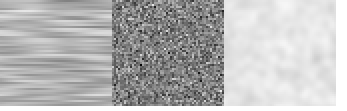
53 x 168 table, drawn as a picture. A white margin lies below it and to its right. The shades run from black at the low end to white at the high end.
The table splits into one row of 3 panels. Panel 1,1: high, streaked across. Panel 1,2: middling, fine-grained, strong in contrast. Panel 1,3: very high, blotchy, faint in contrast.
